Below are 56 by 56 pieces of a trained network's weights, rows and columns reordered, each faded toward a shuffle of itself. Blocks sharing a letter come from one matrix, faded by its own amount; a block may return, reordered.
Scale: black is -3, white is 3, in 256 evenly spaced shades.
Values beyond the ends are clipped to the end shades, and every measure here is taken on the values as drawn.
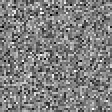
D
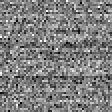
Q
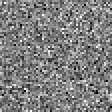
D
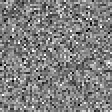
D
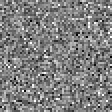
D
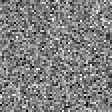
D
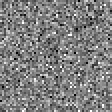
D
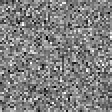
D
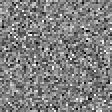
D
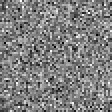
D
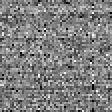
Q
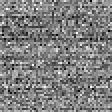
Q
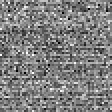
Q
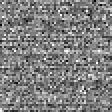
Q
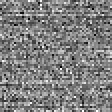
Q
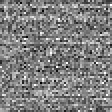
Q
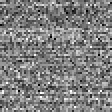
Q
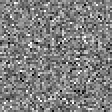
D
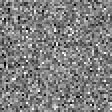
D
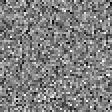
D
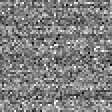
Q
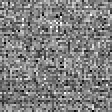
Q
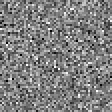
D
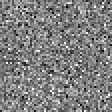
D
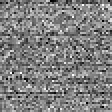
Q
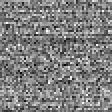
Q
